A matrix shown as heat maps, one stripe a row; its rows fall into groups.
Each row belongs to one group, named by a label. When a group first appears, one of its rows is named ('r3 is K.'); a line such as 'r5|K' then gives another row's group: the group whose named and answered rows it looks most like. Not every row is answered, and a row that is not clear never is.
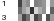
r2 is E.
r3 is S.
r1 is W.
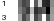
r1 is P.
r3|S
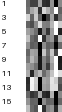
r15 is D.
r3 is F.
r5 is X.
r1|S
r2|E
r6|S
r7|D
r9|X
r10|X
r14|S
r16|S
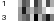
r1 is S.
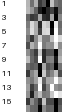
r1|F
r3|S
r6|W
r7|W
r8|S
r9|S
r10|D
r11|E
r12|W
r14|W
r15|D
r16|D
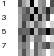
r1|E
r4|W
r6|W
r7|P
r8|W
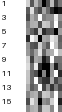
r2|D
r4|E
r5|S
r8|W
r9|F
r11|X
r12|F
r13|P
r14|E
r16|E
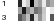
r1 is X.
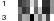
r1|P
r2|P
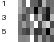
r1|F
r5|S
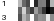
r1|S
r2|D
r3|W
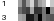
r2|S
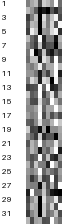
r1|E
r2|F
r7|S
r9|E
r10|W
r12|E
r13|P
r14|S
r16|W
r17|P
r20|S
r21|W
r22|X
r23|P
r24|F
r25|P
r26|S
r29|E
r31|E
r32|F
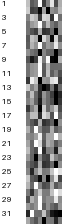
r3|E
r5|S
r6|E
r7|W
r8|D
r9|P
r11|P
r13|F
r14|D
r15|D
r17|E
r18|S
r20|W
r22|S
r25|W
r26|X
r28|W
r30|P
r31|D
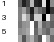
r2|D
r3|E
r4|P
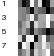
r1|P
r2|D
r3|W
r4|E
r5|D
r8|E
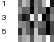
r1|X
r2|D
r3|P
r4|D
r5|D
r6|E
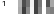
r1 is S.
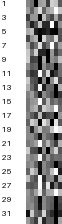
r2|W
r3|E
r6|E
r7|S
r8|F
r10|D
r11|P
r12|X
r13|S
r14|D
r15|P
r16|E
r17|S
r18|E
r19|W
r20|D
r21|P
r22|X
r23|P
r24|D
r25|X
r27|P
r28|W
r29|D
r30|D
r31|D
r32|S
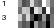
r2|E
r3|F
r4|D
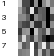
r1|X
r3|D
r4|S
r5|E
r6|D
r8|P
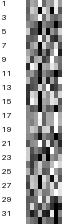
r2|E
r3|P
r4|D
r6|P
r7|E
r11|D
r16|D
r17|W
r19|E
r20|D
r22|F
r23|X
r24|W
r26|E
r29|P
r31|S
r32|D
